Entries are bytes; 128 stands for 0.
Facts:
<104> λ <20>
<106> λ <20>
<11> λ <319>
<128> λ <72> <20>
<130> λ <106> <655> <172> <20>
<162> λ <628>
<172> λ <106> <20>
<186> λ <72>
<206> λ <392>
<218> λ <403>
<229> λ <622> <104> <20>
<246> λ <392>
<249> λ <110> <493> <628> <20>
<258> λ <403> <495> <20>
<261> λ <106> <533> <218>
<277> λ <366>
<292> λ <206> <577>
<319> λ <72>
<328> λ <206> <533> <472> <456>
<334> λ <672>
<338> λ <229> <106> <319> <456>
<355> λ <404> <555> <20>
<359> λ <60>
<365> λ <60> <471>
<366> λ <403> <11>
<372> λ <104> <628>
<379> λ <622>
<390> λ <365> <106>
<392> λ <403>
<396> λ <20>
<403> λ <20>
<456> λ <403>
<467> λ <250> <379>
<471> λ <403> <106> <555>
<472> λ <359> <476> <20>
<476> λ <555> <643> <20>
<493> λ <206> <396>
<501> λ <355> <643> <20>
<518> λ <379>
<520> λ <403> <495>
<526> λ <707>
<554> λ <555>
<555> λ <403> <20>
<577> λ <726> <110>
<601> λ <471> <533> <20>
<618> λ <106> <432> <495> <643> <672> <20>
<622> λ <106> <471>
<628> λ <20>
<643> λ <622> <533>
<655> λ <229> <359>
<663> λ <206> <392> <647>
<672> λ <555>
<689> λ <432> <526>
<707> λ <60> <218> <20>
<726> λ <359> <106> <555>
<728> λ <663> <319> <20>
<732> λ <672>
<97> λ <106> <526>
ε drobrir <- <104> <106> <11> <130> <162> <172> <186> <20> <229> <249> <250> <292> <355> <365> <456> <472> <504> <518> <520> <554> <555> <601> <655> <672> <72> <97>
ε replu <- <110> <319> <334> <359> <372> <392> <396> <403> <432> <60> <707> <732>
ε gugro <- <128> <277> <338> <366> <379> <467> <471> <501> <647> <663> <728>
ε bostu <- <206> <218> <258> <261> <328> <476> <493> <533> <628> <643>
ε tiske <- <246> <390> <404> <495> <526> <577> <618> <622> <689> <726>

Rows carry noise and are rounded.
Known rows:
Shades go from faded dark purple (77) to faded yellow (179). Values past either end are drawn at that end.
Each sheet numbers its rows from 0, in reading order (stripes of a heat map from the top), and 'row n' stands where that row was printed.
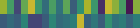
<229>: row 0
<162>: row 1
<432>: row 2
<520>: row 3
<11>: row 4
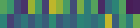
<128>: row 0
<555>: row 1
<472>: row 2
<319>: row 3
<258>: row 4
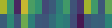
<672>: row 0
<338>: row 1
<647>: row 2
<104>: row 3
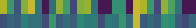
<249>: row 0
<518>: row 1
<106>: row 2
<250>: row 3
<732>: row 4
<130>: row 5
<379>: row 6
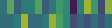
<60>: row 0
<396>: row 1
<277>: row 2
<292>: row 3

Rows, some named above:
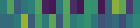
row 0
<396>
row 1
<328>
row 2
<206>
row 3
<366>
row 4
<72>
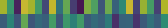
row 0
<672>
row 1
<97>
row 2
<533>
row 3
<20>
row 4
<577>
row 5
<555>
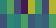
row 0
<628>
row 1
<97>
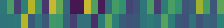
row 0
<403>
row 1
<554>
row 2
<467>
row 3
<186>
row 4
<728>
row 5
<392>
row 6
<501>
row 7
<104>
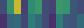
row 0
<404>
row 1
<663>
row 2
<471>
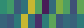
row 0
<372>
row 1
<186>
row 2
<20>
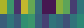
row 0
<520>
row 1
<467>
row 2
<72>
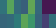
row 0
<110>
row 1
<467>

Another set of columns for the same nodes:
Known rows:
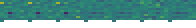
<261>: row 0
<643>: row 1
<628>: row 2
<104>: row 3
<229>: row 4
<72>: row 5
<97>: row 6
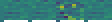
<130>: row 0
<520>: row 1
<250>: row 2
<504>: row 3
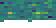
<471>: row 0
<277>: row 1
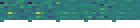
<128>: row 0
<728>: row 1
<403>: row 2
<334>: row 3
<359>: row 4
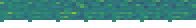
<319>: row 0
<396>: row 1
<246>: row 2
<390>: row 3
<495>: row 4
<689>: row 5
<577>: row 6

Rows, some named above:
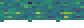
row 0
<246>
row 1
<338>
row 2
<647>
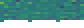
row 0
<11>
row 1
<403>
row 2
<404>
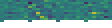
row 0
<672>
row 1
<467>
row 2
<292>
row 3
<366>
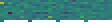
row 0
<206>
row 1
<162>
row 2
<672>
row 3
<60>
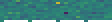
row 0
<622>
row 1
<432>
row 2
<493>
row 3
<20>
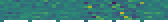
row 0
<20>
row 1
<577>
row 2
<396>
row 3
<518>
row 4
<467>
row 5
<392>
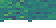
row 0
<186>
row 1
<20>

